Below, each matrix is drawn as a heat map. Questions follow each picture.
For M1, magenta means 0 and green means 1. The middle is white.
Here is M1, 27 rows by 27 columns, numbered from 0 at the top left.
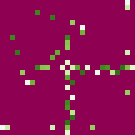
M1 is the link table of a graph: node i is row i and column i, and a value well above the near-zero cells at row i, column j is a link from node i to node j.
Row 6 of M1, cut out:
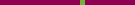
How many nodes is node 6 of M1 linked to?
1
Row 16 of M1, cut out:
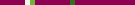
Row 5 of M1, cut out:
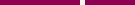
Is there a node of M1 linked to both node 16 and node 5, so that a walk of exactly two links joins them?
no
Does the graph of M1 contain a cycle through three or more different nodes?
no
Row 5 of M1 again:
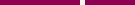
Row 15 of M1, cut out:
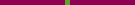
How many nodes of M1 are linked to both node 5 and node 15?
0
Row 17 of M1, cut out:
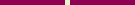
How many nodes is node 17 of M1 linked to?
1
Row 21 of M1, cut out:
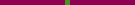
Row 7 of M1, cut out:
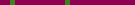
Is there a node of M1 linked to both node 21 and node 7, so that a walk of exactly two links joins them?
yes
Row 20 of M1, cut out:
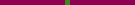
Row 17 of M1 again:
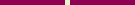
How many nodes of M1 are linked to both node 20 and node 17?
1
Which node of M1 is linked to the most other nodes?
node 13
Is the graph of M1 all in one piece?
yes
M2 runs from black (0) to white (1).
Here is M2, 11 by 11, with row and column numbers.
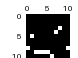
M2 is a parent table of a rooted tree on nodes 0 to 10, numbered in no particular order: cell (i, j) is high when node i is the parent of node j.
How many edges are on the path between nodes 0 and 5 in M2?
4
